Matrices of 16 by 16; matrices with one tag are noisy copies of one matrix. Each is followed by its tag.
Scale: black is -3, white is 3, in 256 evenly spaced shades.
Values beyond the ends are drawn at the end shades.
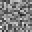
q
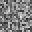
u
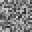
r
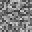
q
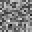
q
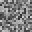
r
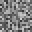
u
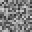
r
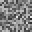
r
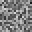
r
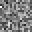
u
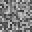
u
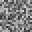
r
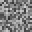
r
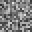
u
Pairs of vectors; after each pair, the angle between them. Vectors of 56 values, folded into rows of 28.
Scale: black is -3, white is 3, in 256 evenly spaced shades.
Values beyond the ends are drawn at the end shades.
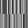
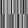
partly opposed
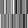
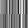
orthogonal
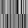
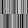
partly aligned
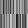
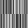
nearly parallel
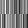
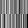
nearly parallel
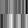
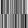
orthogonal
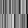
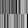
partly aligned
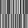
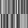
orthogonal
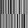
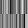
partly aligned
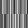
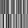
orthogonal
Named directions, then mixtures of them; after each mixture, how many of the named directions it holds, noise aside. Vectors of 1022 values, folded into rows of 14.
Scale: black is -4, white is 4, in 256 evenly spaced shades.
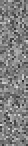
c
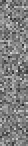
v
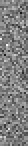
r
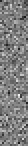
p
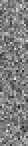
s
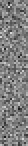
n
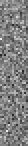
two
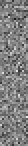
three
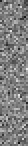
one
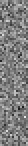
three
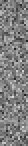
one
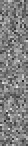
one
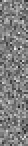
three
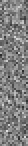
three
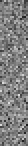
two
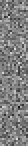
three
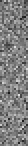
two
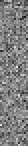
three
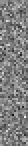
three
